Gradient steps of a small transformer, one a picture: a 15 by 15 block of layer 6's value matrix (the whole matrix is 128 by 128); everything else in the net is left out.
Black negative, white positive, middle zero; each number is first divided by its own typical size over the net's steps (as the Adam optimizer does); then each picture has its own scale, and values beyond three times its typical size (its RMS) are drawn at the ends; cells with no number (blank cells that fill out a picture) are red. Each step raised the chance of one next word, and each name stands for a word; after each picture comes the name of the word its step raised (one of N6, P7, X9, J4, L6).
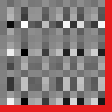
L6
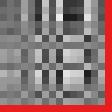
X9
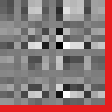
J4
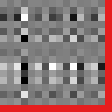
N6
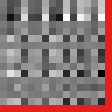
X9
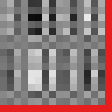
X9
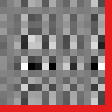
J4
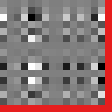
N6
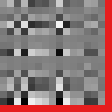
L6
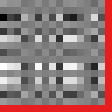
N6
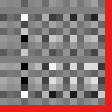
N6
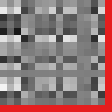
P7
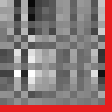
X9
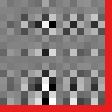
L6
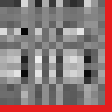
X9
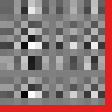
J4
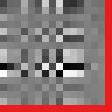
X9
